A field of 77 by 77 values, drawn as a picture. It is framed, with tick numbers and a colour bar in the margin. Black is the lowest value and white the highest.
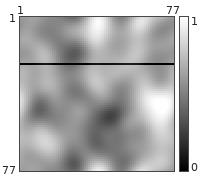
Ninth with the highest average: middle right. Average level on the scale: 60%. Odd lines: row 24.
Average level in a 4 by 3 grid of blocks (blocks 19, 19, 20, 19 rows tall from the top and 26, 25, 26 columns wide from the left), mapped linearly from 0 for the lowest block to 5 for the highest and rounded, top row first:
243 / 223 / 205 / 313
